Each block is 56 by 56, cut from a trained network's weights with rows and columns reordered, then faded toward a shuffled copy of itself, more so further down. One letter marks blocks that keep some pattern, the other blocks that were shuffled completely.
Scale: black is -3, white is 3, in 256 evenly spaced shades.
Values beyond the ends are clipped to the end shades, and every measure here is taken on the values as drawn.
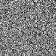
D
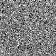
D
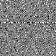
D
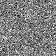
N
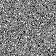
N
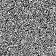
N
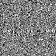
D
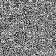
D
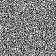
D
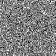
D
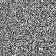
D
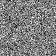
N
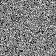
N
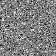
N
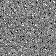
N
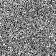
N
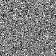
D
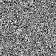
D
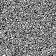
N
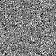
D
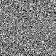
D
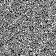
N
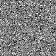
D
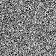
N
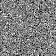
N
